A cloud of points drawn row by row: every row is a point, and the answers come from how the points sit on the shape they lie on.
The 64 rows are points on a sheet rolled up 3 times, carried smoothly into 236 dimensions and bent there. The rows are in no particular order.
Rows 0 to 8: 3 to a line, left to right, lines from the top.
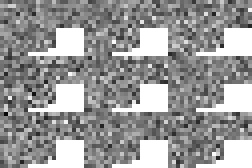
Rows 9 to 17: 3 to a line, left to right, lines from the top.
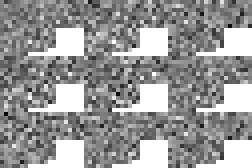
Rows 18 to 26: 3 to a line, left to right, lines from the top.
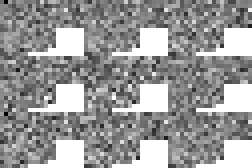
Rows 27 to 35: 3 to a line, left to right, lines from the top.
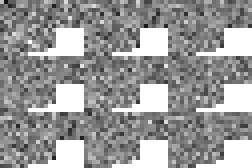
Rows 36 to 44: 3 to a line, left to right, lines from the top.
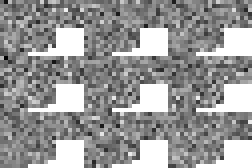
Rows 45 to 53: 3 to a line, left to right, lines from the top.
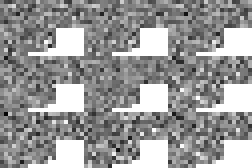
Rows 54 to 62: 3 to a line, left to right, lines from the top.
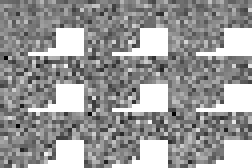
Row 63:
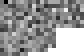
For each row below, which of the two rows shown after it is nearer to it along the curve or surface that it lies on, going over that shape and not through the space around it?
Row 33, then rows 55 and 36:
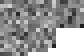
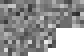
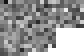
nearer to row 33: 36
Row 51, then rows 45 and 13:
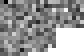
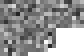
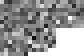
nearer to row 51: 13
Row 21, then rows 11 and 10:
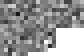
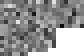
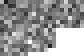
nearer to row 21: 11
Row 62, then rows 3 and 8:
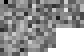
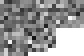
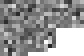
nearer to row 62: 3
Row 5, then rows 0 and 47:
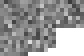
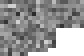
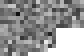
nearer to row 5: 0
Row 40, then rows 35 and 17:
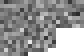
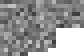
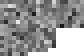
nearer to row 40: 35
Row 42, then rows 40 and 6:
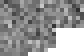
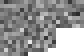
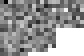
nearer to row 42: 40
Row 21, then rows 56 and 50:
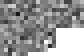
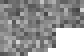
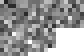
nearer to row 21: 50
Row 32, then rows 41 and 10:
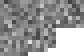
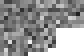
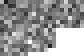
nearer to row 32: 41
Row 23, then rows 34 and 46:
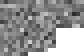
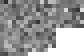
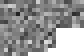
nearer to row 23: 46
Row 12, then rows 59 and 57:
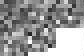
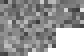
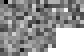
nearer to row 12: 57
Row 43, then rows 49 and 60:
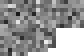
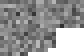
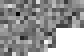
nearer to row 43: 60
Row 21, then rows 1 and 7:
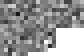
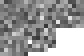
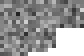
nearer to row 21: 1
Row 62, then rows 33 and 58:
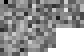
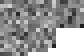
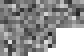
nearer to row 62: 33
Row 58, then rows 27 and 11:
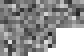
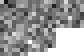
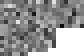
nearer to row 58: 11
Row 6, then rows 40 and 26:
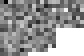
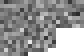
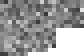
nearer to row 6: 26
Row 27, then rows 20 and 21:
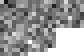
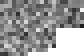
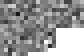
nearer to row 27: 20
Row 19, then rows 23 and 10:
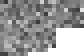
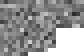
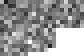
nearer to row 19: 23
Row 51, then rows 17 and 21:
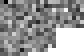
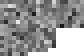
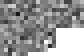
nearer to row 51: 17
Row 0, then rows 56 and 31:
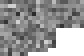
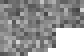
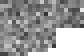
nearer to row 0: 31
